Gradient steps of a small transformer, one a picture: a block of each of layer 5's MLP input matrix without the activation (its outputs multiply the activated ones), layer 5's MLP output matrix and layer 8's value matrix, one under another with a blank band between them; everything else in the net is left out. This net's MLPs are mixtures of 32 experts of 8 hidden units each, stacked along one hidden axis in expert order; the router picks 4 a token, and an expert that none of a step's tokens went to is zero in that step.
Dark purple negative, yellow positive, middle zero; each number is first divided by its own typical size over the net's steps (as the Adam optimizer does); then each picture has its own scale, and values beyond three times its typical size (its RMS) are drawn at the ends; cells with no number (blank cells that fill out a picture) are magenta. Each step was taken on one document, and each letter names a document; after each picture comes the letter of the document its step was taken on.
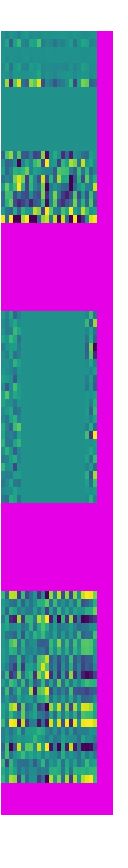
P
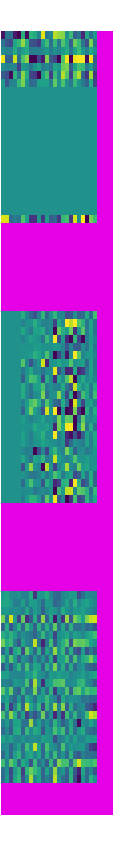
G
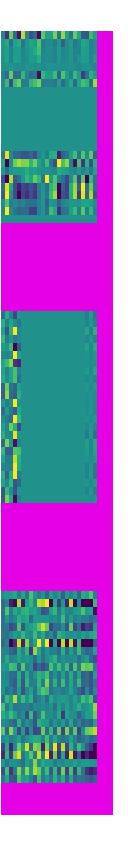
P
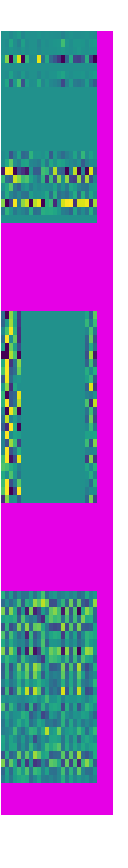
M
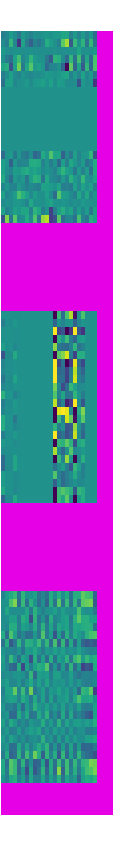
P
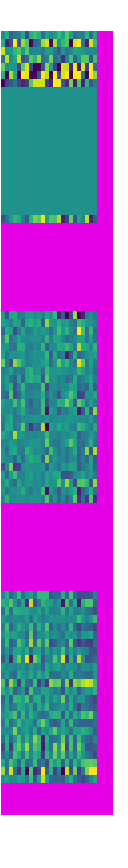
G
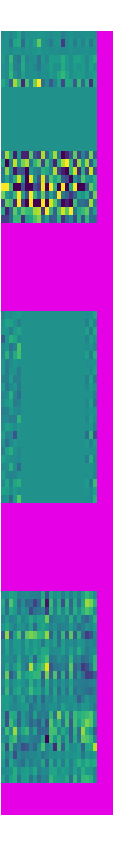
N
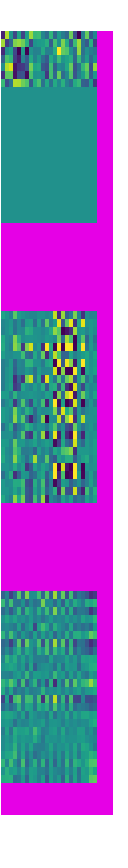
G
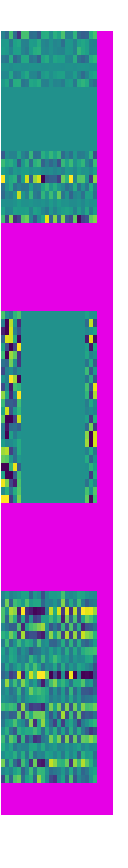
M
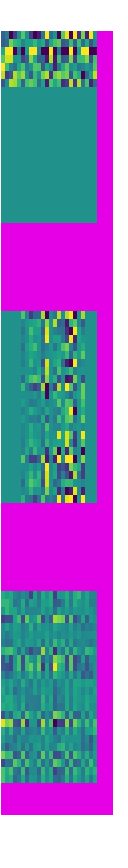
G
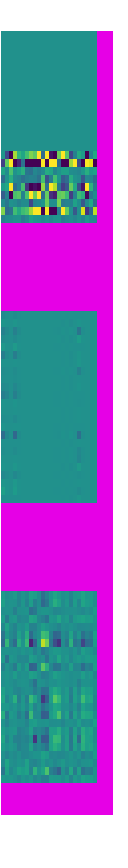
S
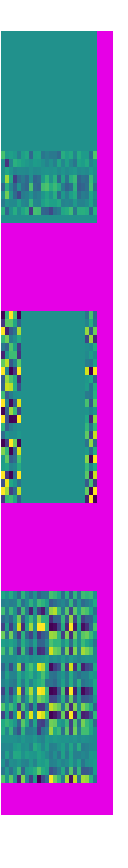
M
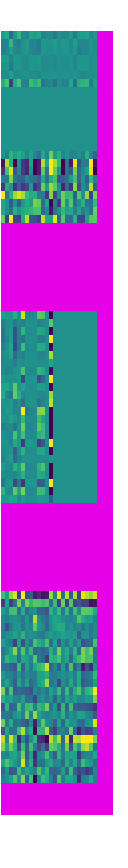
P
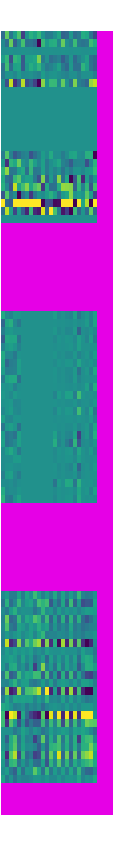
N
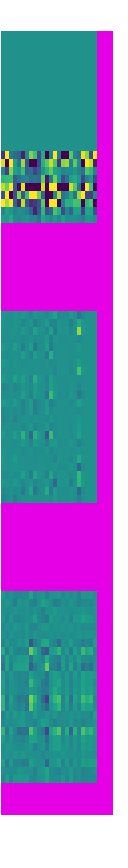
S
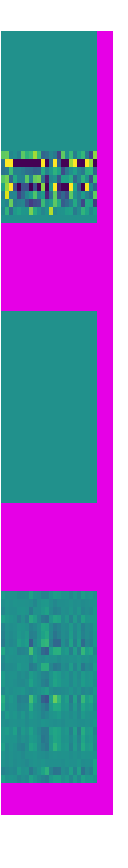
S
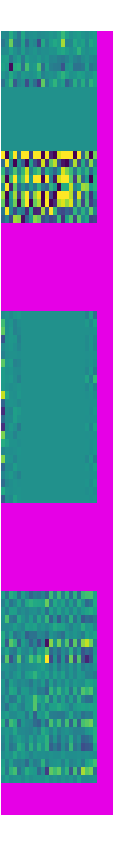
N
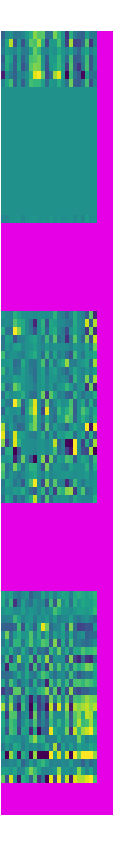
G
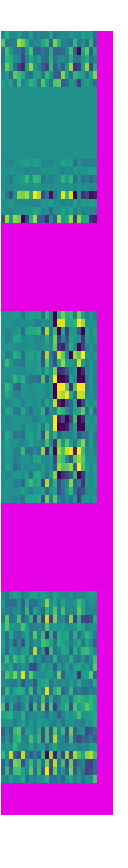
G
